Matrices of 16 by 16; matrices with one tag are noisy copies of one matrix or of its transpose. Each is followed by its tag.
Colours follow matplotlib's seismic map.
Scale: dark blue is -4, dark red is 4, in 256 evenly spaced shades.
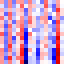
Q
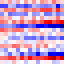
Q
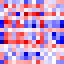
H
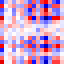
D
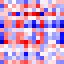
H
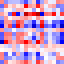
H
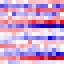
Q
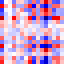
D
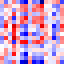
H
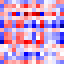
H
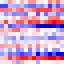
Q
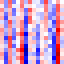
Q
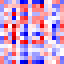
H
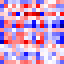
H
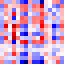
H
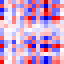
D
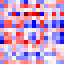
H
